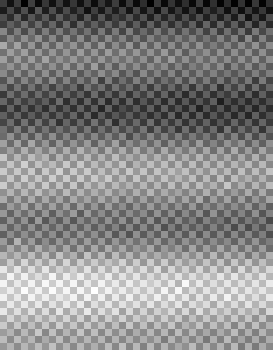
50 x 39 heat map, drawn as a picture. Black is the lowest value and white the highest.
Average level on the scale: 50%. Slope: up to the bottom. Stripes: horizontal, repeating 3 times.
